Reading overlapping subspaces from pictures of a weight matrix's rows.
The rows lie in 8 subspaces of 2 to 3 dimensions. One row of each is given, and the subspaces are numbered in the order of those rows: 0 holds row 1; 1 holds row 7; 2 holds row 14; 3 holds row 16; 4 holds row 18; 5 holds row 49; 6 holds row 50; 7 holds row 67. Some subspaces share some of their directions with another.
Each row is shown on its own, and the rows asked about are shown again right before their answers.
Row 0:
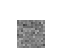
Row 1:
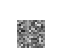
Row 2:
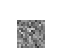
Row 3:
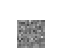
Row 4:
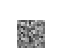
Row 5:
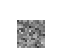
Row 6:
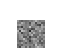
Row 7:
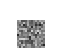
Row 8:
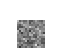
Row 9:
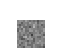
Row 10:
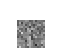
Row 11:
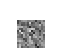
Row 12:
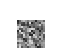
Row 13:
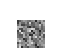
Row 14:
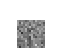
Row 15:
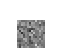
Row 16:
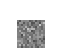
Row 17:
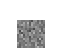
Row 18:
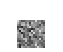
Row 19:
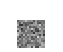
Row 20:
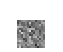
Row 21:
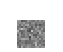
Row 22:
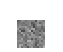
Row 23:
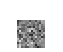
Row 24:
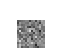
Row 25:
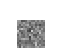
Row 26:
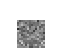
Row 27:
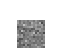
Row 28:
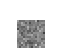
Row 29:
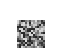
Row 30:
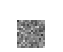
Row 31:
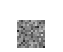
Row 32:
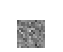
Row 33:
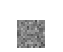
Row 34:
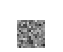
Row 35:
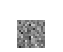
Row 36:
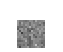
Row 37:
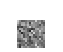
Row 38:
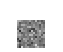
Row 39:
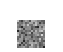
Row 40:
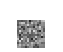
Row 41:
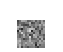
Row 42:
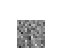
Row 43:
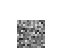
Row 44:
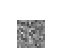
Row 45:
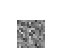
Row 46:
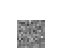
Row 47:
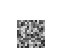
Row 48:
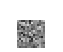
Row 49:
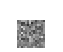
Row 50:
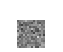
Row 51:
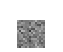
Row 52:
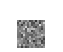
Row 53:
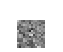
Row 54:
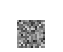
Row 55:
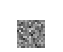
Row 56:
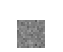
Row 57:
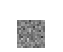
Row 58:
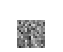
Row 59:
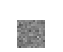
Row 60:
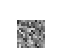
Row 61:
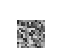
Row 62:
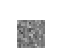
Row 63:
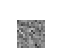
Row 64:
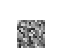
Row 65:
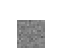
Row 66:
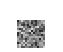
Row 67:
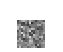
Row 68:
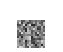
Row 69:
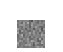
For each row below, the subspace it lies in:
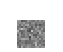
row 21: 1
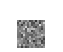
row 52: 3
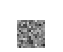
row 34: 1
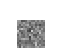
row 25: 1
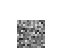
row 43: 1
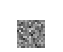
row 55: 0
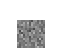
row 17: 2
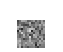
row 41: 1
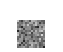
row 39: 4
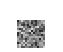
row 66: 4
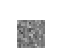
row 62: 0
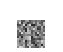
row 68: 2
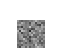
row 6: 0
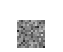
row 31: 4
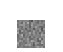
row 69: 2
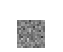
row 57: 5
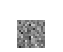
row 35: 2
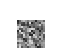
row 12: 7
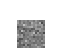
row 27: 1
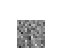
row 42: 2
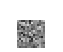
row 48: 7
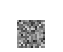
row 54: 3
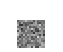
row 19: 6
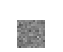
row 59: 6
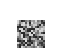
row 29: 4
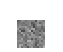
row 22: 0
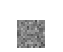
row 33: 6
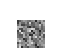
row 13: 5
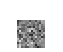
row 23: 7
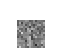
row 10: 2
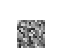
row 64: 5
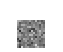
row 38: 5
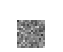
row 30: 4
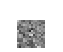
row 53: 7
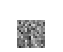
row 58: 2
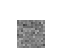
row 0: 1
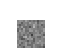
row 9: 0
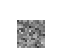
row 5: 3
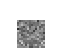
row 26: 6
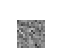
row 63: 6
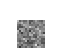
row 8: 3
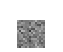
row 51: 0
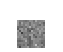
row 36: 2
